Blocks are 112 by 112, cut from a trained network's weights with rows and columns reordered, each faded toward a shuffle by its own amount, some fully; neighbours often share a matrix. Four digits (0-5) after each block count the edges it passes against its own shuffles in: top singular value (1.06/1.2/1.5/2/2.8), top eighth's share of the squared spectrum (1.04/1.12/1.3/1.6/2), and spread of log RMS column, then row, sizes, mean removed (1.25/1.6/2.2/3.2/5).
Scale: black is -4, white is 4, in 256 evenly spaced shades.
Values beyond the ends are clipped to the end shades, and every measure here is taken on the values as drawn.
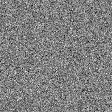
3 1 0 1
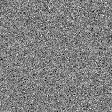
3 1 0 1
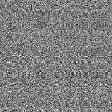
4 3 1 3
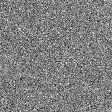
2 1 0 1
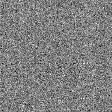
2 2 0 1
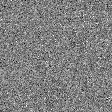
1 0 0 0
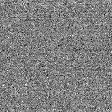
3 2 0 1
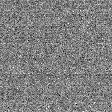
3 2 0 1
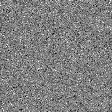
2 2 0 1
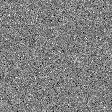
0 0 0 0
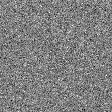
0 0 0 0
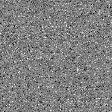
3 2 0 2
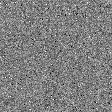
0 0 0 0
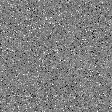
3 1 0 0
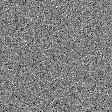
0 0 0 0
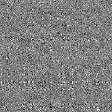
3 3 2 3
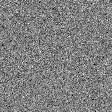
0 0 0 0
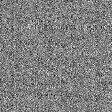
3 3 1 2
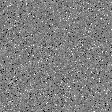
1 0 0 0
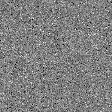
2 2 1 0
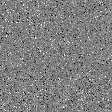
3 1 0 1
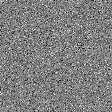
2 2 0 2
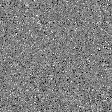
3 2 0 1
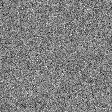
0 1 0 0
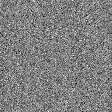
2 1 0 0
